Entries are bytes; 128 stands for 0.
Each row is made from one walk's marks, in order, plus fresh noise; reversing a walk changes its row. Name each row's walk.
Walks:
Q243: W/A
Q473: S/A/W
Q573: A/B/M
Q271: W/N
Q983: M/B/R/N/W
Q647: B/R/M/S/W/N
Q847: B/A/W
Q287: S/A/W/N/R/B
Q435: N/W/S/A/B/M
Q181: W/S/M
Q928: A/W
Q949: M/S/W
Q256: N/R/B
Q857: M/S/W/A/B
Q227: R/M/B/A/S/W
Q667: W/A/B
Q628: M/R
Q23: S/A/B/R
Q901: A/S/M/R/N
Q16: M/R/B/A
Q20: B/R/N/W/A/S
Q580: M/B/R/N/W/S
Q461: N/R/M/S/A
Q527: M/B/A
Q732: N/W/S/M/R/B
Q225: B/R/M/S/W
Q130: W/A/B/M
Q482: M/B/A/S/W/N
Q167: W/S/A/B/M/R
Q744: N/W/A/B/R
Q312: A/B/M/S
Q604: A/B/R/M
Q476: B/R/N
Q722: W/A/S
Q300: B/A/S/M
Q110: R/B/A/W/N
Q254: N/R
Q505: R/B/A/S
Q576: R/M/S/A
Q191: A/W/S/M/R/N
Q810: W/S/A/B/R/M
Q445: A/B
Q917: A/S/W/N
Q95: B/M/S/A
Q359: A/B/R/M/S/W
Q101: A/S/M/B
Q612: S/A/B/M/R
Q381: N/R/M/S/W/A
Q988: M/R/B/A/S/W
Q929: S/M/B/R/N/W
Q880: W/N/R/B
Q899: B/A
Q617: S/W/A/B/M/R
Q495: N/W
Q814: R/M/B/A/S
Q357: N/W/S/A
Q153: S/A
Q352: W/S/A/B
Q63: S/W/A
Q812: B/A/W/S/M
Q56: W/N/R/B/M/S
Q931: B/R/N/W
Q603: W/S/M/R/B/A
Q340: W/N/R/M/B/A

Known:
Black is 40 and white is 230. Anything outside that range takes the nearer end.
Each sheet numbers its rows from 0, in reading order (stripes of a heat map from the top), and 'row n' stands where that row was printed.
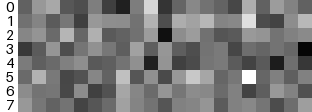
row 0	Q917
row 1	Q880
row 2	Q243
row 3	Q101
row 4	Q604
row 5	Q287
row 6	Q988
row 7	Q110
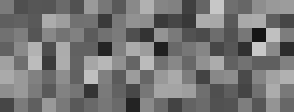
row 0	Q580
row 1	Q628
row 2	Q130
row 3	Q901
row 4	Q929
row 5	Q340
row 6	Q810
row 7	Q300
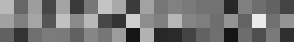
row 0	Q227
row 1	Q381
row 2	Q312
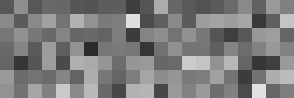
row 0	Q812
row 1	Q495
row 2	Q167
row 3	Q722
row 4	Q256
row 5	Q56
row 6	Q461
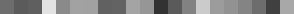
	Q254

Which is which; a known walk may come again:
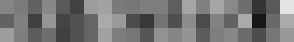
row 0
Q931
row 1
Q847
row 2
Q110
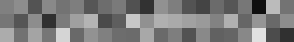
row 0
Q130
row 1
Q732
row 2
Q576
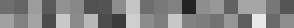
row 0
Q949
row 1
Q381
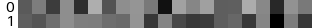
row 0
Q667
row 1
Q573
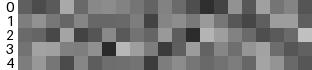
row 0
Q527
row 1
Q167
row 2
Q476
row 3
Q473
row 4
Q617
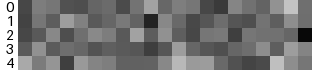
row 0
Q482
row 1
Q300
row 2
Q101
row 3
Q812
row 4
Q603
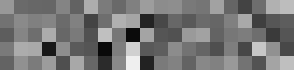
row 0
Q56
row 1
Q928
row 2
Q23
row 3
Q191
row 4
Q271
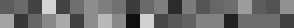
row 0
Q899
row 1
Q814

